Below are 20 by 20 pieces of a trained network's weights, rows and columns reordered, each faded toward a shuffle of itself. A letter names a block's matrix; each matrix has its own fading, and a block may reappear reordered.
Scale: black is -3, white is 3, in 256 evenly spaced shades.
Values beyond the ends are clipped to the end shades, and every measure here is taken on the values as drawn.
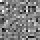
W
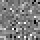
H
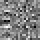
W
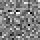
W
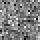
H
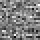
W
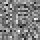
W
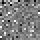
H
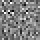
W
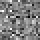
W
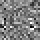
W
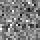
H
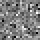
H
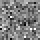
W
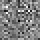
W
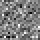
H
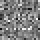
W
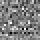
W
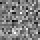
W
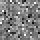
H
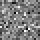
H
